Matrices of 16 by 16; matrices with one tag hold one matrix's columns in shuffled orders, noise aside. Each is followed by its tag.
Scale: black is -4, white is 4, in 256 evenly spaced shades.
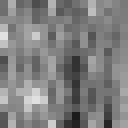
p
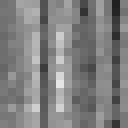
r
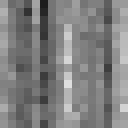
r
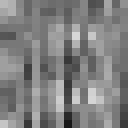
p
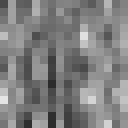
p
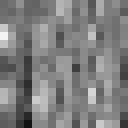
p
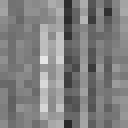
r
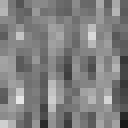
p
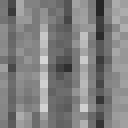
r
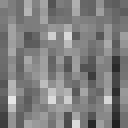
p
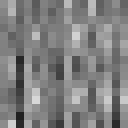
p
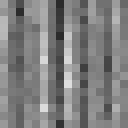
r
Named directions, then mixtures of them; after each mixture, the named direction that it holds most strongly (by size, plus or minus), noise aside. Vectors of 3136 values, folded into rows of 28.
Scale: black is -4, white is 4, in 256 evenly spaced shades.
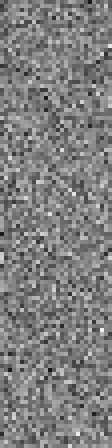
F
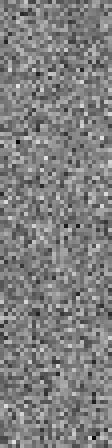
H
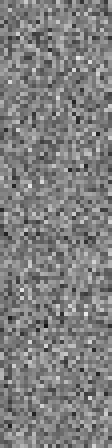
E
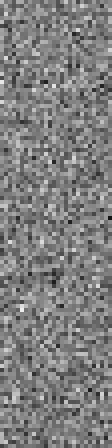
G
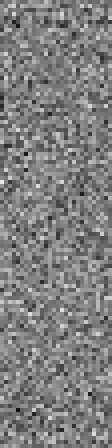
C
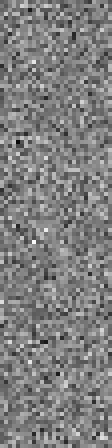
H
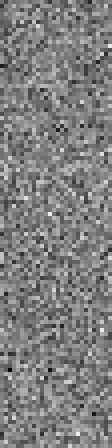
F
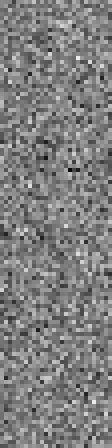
E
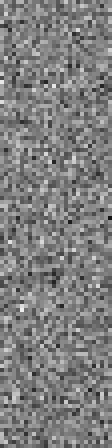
G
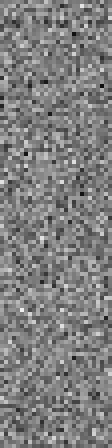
C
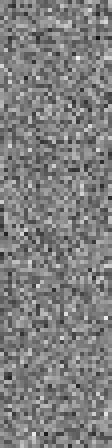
E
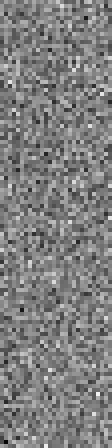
G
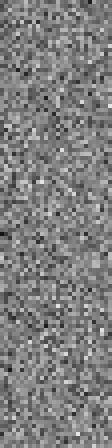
F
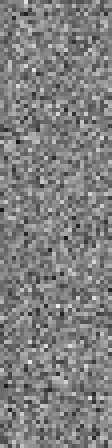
H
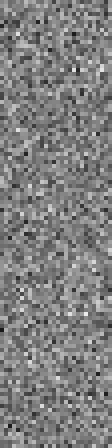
E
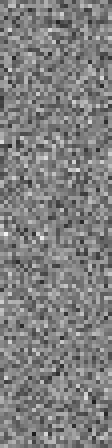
C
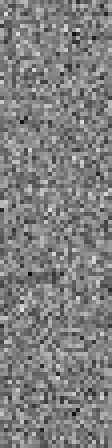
G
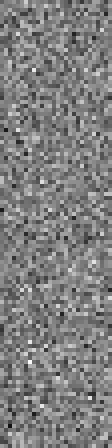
E
